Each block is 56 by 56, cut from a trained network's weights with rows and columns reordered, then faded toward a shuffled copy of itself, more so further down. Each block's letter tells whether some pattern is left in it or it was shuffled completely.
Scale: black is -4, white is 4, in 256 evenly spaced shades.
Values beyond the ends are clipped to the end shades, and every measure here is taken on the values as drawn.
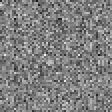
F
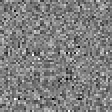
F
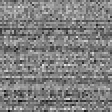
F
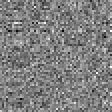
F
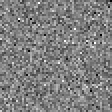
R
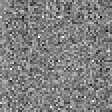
F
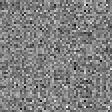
F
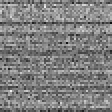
F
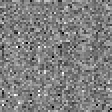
F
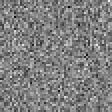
F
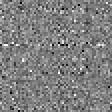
F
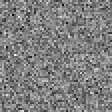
R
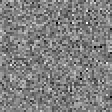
F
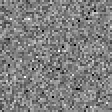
R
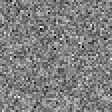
R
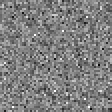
R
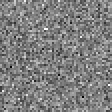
R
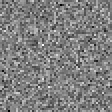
R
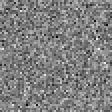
R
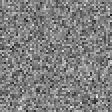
R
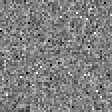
R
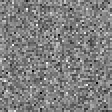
R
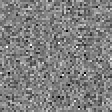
F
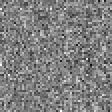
F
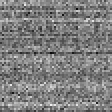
F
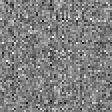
F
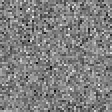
R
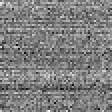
F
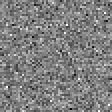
R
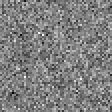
R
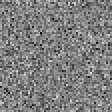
R
